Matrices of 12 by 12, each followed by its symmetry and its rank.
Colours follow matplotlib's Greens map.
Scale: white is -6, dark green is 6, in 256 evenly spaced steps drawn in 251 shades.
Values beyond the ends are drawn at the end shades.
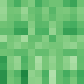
neither, rank two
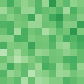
antisymmetric, full rank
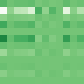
neither, rank one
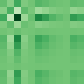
symmetric, rank one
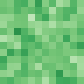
antisymmetric, full rank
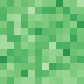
neither, full rank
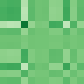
symmetric, rank one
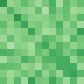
symmetric, full rank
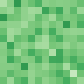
symmetric, full rank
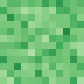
neither, full rank
